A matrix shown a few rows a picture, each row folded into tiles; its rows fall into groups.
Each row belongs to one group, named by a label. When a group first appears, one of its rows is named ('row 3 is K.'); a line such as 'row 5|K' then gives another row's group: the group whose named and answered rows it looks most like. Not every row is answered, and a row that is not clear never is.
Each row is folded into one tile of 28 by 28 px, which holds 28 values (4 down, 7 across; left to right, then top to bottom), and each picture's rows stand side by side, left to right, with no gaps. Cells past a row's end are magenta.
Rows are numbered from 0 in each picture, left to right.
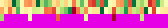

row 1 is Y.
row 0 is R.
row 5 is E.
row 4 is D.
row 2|D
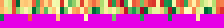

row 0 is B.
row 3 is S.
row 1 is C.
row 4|R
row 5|E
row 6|E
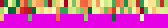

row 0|Y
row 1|E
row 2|S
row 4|R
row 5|E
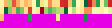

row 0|C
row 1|B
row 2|S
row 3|R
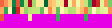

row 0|D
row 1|Y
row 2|R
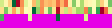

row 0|R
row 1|C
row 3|D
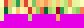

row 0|S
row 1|B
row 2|C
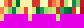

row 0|S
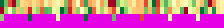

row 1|B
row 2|C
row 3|R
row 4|Y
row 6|D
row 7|C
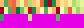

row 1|E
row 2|B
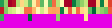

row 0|E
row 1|R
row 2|E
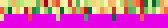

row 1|C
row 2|C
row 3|E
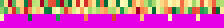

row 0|R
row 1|B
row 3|D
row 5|Y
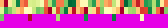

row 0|S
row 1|D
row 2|Y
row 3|B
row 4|R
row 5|Y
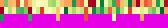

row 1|B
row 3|S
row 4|S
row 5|S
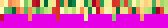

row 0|D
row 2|Y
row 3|E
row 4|C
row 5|D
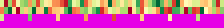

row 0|C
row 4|D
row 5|Y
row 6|C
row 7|E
